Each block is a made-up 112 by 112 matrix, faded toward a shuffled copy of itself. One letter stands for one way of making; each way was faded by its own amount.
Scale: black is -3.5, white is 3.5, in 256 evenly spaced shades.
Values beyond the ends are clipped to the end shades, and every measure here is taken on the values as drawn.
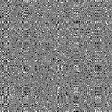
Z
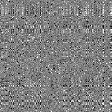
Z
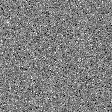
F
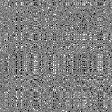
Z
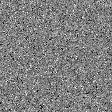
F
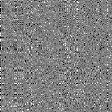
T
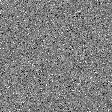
F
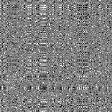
Z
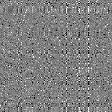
Z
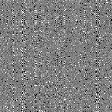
T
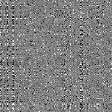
T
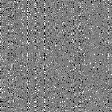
T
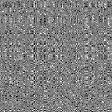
Z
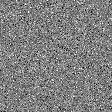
F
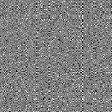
Z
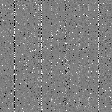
T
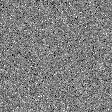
F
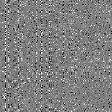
T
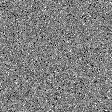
F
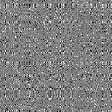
Z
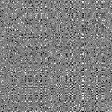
Z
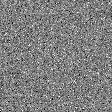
F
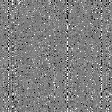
T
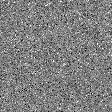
F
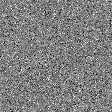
F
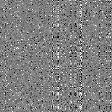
T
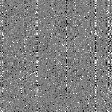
T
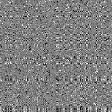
Z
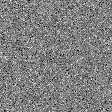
F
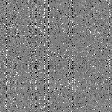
T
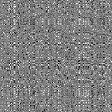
Z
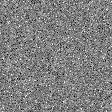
F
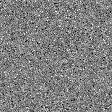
F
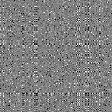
Z
